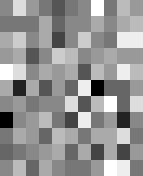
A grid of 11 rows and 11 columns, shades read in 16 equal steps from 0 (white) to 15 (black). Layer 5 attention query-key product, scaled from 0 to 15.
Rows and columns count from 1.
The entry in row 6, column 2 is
13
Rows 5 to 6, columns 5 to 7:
6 5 10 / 6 9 1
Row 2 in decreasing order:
9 8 8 8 7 7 7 5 5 5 4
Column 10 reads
4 5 1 6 1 9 9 13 2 11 1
